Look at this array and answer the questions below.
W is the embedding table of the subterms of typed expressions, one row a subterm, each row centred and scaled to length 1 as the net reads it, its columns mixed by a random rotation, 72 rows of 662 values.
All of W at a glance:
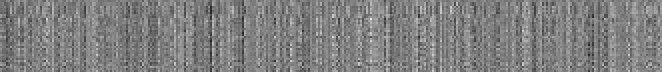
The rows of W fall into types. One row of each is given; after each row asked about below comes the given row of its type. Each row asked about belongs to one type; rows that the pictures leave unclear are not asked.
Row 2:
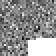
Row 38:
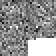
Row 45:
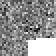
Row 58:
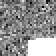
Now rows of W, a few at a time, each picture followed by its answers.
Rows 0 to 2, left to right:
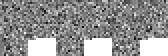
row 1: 38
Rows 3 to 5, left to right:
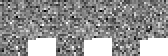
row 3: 58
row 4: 58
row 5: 2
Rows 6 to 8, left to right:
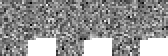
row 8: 58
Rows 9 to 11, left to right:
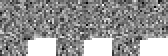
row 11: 58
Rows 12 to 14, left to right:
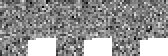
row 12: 58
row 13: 58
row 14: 2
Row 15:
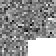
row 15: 45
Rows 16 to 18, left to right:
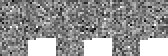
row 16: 38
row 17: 45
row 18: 38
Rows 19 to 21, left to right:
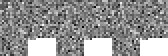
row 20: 38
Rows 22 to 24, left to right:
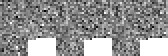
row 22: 58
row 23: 45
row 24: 45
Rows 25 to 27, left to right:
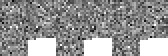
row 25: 38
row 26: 2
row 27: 38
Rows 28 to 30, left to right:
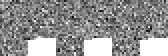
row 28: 2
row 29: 58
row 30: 2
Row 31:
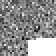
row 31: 2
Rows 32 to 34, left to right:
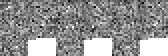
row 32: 38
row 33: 38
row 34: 38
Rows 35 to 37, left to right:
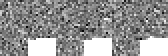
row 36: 45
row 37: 2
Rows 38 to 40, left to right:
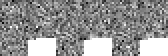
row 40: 2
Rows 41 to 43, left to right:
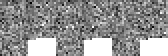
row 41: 38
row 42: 38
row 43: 45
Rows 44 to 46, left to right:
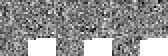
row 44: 45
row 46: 58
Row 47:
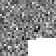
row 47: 2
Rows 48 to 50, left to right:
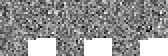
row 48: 45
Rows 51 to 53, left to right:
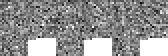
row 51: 38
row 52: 38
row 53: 45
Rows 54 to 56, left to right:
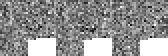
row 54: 45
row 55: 45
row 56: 38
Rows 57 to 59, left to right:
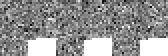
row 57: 45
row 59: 38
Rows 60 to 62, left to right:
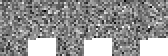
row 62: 38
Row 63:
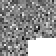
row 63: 2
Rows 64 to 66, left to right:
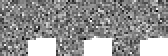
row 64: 2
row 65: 2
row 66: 58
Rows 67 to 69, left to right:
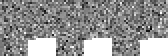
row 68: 2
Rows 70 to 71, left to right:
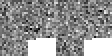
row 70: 45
